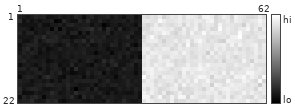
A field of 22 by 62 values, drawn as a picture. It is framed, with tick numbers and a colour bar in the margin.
It is made of 1 by 2 panels. Panel 1,1: very low, fine-grained, faint in contrast. Panel 1,2: very high, fine-grained, faint in contrast.
